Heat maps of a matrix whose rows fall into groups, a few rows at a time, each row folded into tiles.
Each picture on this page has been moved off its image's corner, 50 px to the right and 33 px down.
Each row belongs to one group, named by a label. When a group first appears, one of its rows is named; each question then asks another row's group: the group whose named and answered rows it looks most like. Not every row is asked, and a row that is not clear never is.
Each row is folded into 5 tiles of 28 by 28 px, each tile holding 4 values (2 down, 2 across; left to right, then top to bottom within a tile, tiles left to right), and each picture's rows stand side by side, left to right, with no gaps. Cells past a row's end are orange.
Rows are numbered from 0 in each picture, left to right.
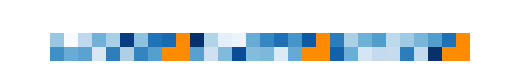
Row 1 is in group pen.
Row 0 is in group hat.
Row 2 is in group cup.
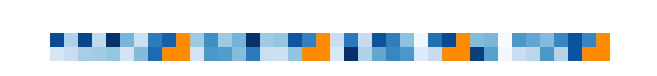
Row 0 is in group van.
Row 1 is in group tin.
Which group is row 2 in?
tin
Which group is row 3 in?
cup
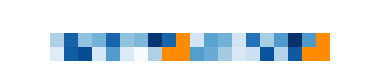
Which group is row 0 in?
tin
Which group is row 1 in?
cup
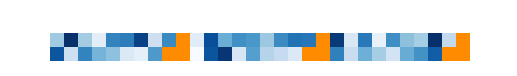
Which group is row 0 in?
pen
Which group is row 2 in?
van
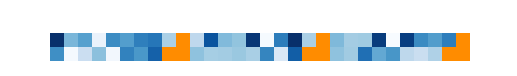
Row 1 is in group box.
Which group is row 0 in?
van
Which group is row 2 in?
hat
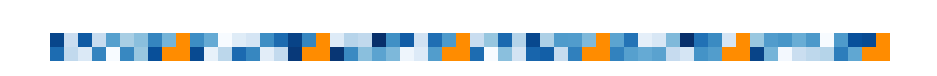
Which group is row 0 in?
van
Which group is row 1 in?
pen
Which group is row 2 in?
hat
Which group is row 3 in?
box
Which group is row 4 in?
pen
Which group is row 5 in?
cup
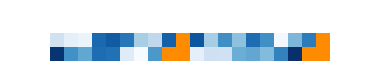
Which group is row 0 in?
hat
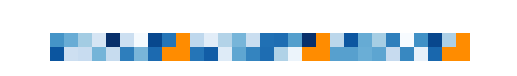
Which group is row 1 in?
hat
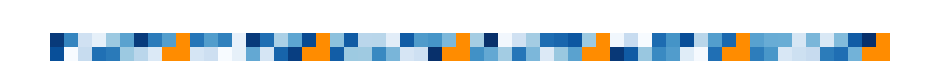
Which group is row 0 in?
pen
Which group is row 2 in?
pen
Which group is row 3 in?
pen
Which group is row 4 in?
hat
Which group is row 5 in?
cup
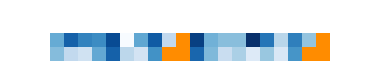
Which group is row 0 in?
box
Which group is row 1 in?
van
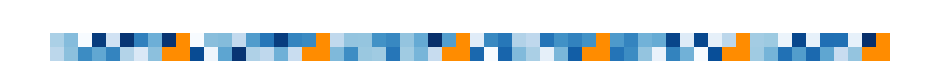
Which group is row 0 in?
hat
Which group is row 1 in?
pen
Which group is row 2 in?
tin
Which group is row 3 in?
pen
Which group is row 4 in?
box
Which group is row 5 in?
hat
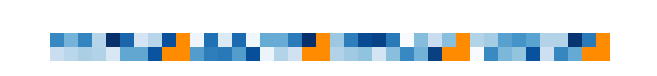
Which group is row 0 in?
van
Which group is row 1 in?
hat
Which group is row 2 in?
box
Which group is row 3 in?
tin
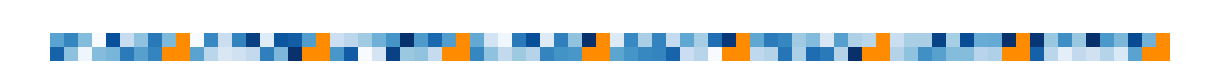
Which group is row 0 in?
cup
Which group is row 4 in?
hat
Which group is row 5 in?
box
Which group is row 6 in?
hat
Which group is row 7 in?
van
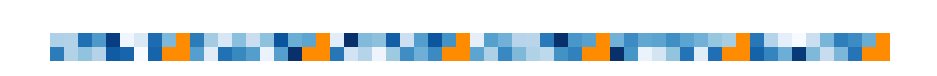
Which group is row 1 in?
pen
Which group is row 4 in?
cup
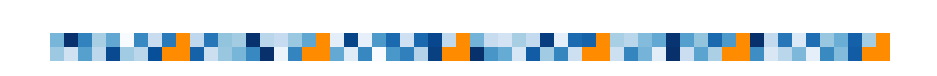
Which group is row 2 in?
box
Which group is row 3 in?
hat
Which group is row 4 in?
tin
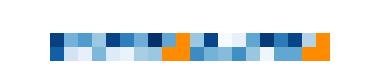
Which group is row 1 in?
pen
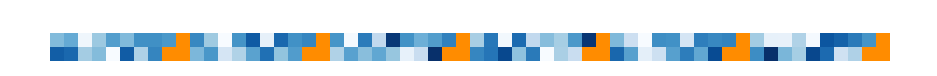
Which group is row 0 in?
cup
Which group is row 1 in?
cup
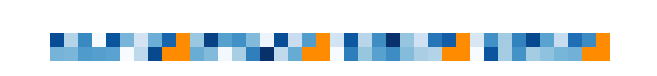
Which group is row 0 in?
van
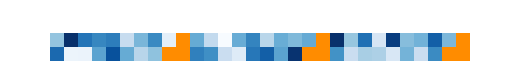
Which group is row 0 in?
box
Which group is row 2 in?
van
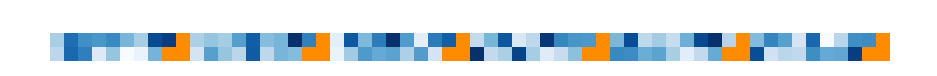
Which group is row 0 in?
tin
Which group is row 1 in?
tin
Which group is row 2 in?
tin
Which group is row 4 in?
pen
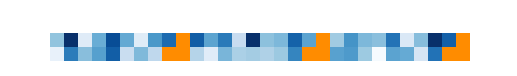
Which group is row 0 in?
tin
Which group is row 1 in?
van
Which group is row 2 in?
cup
